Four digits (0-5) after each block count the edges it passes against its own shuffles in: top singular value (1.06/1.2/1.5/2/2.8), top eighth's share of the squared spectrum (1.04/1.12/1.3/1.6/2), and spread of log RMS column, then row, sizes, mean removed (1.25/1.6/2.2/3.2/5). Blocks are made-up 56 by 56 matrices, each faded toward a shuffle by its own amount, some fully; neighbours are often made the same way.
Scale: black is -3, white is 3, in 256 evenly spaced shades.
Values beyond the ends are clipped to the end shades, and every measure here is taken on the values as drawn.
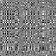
5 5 3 3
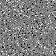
2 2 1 0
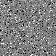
1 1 0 0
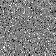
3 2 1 1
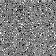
3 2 1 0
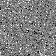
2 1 0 0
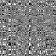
4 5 3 3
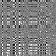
5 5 4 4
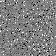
2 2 0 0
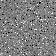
0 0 0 0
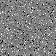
0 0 0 0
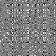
4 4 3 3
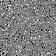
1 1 0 0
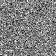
0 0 0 0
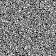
0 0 0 0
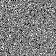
0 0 0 0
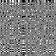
5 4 3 3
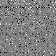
3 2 0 1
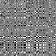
5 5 3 3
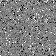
2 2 0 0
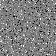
1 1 0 0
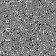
2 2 0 1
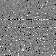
3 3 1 1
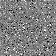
2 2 0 0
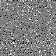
3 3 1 1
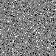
2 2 0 0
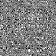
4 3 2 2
